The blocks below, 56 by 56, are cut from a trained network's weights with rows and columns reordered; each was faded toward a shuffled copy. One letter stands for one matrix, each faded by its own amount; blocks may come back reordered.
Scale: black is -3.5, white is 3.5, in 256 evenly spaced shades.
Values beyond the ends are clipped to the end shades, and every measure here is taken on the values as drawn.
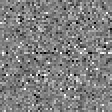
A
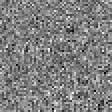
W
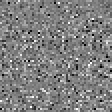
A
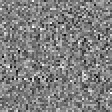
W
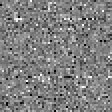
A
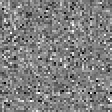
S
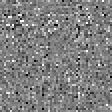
A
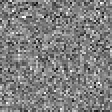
W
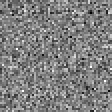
W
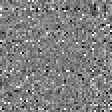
A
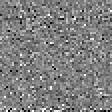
A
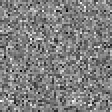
W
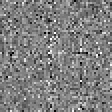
S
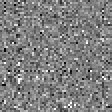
S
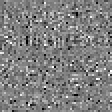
A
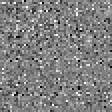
A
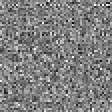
W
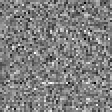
W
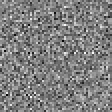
W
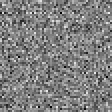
W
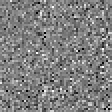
S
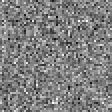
W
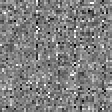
S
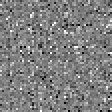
A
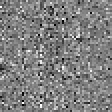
S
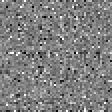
A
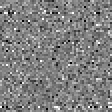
A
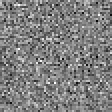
W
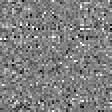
A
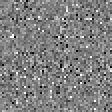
A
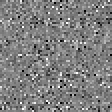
A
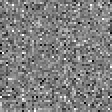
S
